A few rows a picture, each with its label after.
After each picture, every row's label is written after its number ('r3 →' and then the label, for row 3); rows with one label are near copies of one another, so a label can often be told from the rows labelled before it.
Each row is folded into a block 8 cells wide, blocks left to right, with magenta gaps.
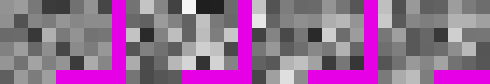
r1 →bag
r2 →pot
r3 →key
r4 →key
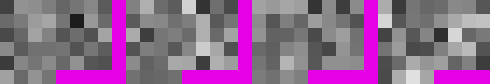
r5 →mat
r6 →pot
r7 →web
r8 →key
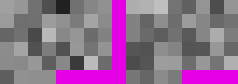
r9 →bag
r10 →web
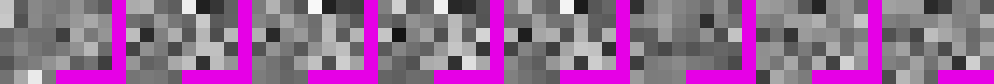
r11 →key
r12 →pot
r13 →pot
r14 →pot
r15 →pot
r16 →mat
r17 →bag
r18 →bag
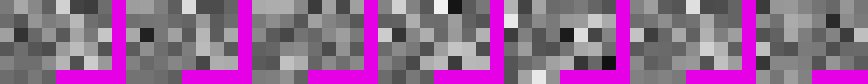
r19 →pot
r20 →pot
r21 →web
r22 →pot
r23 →key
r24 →pot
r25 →mat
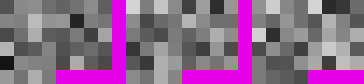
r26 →mat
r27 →web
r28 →pot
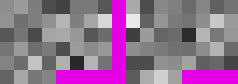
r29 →bag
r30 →key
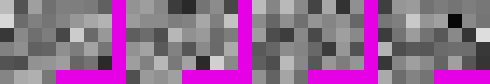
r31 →key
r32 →bag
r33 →web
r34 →mat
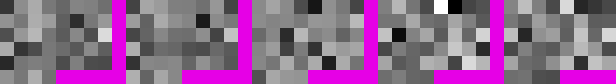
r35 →mat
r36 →mat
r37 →bag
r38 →pot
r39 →pot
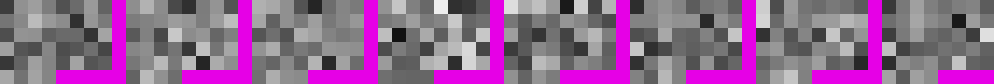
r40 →mat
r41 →bag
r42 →bag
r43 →pot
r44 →web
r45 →mat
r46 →key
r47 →mat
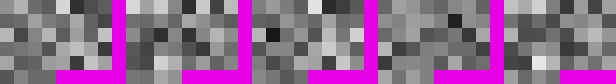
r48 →pot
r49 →web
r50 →pot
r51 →mat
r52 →web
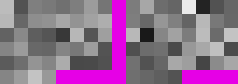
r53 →key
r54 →pot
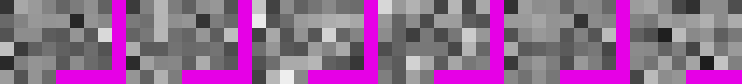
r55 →mat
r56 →mat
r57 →key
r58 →web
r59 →mat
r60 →bag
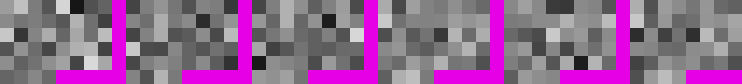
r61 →pot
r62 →mat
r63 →mat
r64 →key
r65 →bag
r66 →key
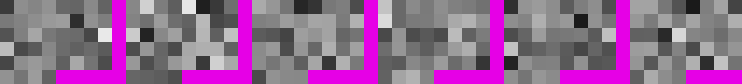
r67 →mat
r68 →pot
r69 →bag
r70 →key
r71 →mat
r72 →bag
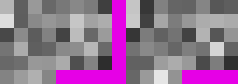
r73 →key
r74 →key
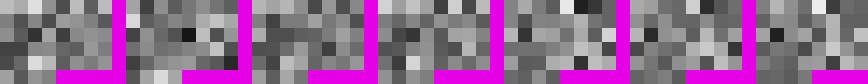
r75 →web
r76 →key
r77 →web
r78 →web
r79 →pot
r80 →pot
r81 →pot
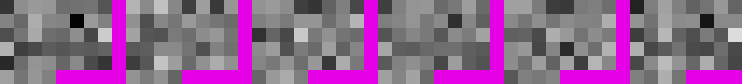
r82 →mat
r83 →web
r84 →bag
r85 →mat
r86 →bag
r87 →mat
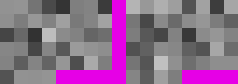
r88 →bag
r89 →web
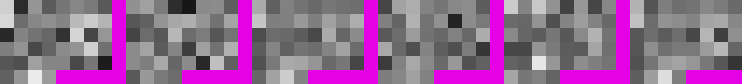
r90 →key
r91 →bag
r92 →key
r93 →mat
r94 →web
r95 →key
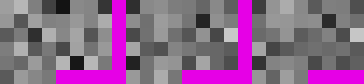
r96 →bag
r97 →mat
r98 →mat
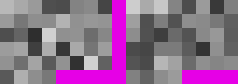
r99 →bag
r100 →web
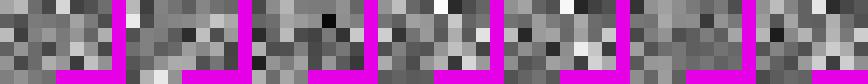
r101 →pot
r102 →key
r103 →mat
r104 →pot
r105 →pot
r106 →mat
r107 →pot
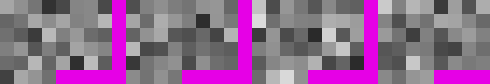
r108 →bag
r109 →mat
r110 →key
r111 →web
